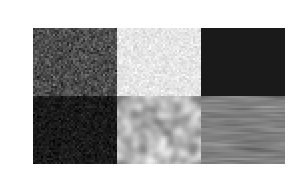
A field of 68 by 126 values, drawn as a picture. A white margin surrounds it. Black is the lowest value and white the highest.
It is made of 2 by 3 panels. Panel 1,1: low, fine-grained. Panel 1,2: very high, fine-grained, faint in contrast. Panel 1,3: very low, flat. Panel 2,1: very low, fine-grained, faint in contrast. Panel 2,2: high, blotchy. Panel 2,3: middling, streaked across, faint in contrast.
